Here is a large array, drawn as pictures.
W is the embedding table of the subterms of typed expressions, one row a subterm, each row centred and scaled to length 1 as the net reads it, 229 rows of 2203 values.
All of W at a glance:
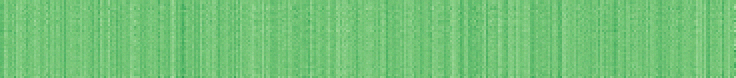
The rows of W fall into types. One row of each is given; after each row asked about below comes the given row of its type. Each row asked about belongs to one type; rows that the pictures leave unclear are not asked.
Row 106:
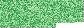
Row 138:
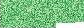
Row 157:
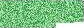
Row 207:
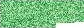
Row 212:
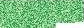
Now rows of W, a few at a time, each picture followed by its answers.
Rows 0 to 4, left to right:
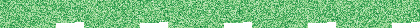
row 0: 106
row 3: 138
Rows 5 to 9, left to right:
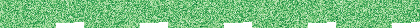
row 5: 157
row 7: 157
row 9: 138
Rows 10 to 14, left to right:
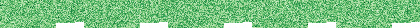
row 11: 157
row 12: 106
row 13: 207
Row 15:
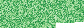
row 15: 207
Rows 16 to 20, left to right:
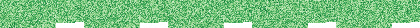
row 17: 207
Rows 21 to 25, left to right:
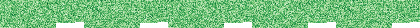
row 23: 212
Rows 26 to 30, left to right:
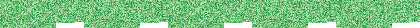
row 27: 138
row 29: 138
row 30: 212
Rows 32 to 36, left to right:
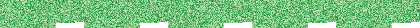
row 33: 157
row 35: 212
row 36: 138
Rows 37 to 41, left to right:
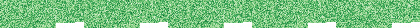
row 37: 138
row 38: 157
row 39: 157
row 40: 157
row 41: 106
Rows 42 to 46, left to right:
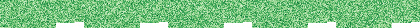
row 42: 207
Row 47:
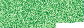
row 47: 157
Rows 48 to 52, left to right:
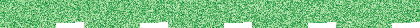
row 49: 212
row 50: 212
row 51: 207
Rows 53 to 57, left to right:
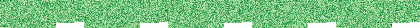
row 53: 207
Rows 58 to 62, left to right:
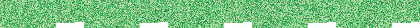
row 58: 212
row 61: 106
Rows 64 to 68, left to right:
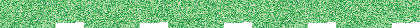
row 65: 138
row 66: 207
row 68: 106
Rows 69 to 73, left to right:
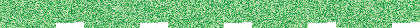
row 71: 207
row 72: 138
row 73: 212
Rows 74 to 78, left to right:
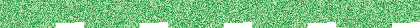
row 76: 212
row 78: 212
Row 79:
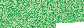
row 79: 138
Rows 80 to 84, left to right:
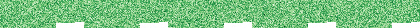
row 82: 207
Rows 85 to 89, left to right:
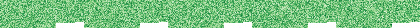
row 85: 138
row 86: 138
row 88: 106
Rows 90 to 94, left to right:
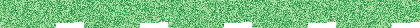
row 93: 106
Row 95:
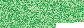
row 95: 106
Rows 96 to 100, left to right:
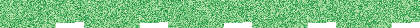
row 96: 207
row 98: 106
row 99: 207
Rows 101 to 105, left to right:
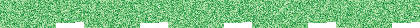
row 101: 212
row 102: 212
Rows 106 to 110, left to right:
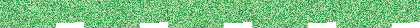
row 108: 138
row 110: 212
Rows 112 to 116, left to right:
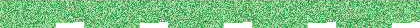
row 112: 157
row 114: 138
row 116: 207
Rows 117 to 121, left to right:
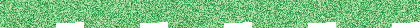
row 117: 212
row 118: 138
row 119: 106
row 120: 157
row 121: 212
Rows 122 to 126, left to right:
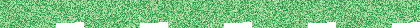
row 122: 106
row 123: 207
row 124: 212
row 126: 106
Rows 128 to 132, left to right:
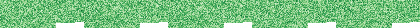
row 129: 106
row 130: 106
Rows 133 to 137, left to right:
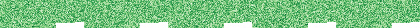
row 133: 157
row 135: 212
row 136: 212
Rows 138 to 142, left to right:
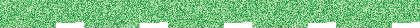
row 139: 106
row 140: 138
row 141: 212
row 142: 138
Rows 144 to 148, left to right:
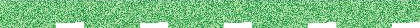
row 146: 207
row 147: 106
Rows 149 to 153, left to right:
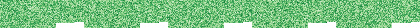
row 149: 106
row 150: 212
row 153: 106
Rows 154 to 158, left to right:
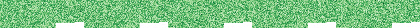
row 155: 106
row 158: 138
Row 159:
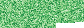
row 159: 212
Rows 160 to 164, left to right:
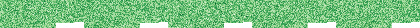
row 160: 157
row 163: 106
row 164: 138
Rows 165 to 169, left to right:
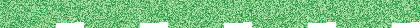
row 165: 106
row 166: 138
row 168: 207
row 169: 207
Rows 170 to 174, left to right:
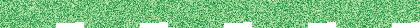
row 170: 106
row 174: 212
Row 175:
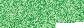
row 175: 207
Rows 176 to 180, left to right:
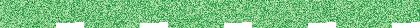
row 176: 157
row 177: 106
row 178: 207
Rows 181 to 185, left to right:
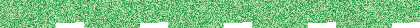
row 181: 207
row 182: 212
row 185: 106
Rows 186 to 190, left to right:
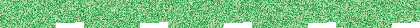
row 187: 138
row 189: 106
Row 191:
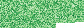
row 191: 106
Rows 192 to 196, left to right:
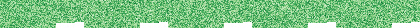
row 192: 106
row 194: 212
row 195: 106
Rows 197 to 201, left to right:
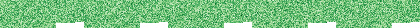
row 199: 138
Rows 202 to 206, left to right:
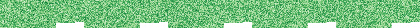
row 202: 207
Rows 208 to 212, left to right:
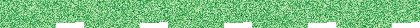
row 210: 138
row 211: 106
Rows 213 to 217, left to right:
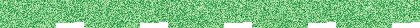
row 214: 157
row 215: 106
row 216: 138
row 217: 106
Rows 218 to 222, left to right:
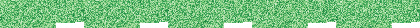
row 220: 138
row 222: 138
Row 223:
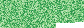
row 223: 212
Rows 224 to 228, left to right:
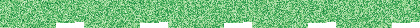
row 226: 212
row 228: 207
